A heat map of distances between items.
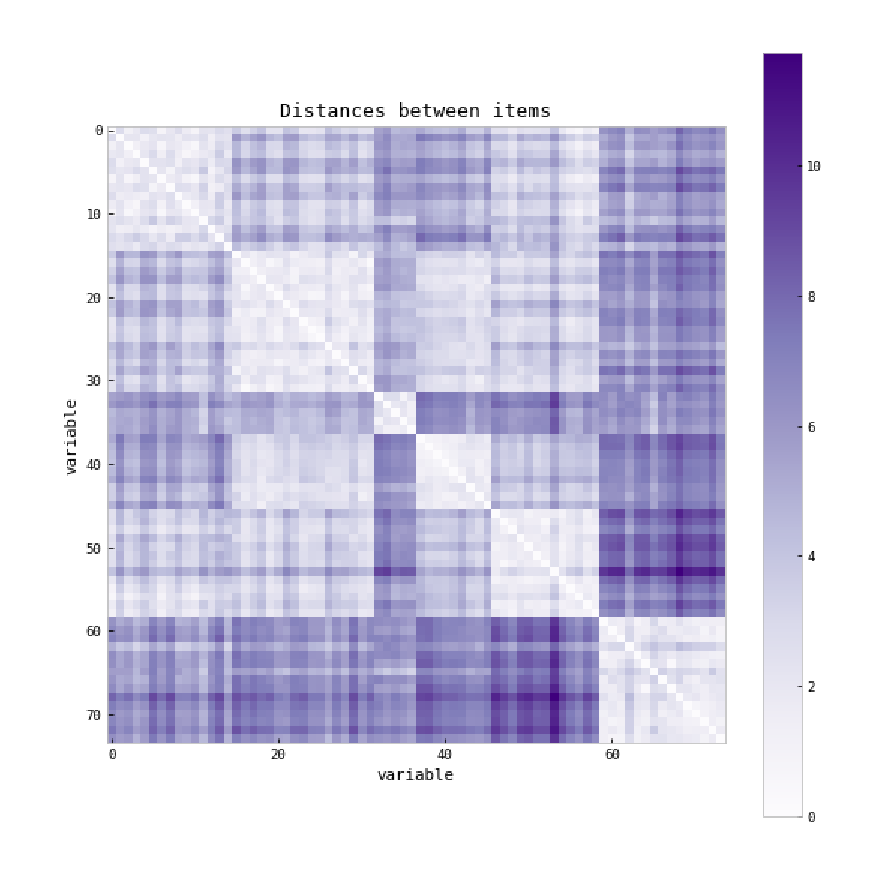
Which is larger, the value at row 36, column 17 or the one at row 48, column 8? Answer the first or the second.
the first
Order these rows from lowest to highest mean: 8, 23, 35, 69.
23, 8, 35, 69
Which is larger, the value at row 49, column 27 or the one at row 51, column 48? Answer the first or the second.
the first
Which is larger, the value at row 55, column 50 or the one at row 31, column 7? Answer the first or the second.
the second
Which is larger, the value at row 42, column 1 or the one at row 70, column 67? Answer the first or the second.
the first
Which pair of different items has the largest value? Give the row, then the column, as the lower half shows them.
68, 53
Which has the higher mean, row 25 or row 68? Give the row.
68
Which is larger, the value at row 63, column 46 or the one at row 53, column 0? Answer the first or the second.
the first
